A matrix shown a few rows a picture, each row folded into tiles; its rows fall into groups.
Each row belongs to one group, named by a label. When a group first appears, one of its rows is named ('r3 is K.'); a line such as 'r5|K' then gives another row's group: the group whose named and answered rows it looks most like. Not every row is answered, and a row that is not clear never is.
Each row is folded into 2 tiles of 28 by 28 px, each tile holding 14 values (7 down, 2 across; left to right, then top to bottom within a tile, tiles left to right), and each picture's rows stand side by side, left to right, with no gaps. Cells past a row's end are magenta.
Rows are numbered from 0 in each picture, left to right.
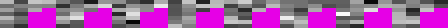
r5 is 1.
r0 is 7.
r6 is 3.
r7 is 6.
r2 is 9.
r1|9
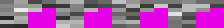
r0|3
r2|7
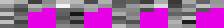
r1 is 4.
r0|4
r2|9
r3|9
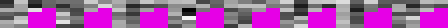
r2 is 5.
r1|7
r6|5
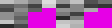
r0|7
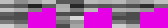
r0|5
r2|5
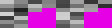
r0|4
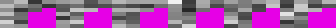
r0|4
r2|5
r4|7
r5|3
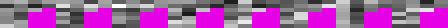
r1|4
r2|4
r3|6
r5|9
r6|5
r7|3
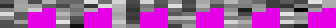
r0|3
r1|7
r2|5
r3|1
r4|6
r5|7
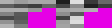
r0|5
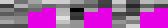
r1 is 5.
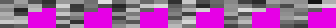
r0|6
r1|4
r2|9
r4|3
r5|9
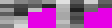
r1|5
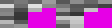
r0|4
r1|1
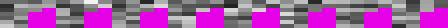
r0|9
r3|1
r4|3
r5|4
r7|1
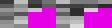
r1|1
